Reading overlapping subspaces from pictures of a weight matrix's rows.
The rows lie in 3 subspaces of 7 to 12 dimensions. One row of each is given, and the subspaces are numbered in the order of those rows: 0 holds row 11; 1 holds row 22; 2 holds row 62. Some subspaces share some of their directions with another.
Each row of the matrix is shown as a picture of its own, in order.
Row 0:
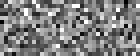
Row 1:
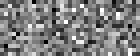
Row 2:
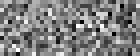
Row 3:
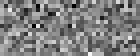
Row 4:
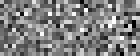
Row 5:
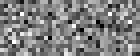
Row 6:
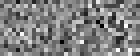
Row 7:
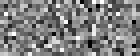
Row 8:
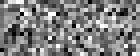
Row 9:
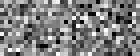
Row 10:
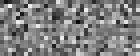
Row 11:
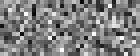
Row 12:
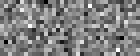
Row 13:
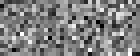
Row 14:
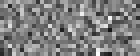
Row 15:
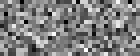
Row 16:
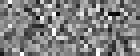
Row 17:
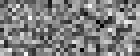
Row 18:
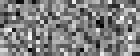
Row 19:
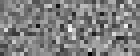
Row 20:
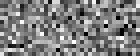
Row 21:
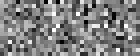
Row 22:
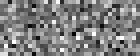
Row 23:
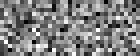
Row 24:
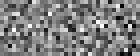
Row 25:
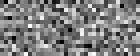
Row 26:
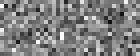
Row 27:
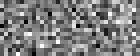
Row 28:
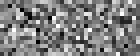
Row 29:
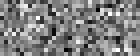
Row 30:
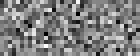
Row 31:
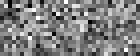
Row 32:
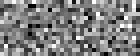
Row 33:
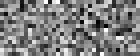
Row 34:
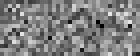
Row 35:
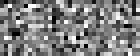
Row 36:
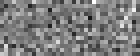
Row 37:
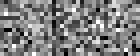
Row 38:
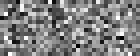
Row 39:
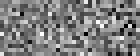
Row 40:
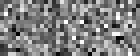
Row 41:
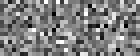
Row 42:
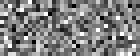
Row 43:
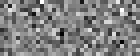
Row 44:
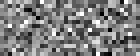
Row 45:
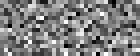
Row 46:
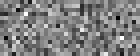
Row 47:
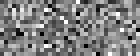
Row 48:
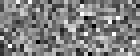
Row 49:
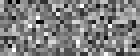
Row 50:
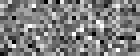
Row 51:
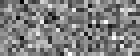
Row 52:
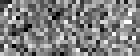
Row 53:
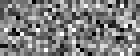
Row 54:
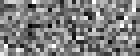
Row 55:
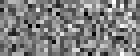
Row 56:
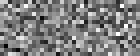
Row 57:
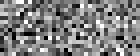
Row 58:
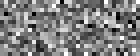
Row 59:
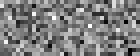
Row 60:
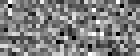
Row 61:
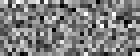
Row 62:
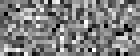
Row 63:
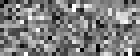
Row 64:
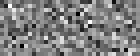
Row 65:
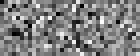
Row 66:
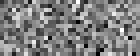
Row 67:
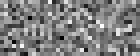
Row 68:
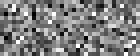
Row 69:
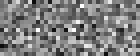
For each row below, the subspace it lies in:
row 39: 0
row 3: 0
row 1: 1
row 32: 1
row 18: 0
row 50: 1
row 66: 0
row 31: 2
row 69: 0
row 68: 0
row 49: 0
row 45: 2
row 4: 0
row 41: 2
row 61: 2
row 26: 2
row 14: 2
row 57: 0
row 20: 0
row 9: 1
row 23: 2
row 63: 2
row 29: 2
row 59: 2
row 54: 1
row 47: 0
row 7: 1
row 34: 0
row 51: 2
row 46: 0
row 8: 0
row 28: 0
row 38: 0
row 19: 2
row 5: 0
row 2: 1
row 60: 2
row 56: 2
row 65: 0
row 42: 0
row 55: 1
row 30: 0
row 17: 2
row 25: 2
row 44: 2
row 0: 0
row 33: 1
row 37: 2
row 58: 2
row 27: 1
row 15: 1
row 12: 2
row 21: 2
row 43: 2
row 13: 0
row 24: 0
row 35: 1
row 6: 2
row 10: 1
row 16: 2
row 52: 1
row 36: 1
